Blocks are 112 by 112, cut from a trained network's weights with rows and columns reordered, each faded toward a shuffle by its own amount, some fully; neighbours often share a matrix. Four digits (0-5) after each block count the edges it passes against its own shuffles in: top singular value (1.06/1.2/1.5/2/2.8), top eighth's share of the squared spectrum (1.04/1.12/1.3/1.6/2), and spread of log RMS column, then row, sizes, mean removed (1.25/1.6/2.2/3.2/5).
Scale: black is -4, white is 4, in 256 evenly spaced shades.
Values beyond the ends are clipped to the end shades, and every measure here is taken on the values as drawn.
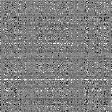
4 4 4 3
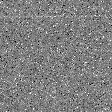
0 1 0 0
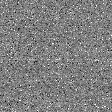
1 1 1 0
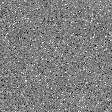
0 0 0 0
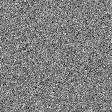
1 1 0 0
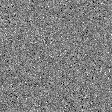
1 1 1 0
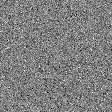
0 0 0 0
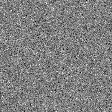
0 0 0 0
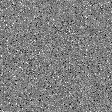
0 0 0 0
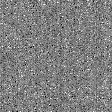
2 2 0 2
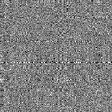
4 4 2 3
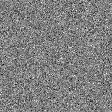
2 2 0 1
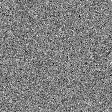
1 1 0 0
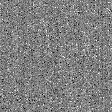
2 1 0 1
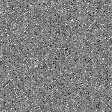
1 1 0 0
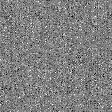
2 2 0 1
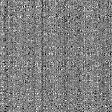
4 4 1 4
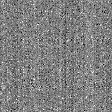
3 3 0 2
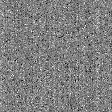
2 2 0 1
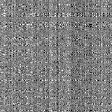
4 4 1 4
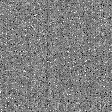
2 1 0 1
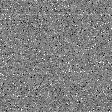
1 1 0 0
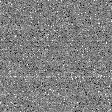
2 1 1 0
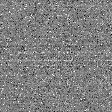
2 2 1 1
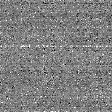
3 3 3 1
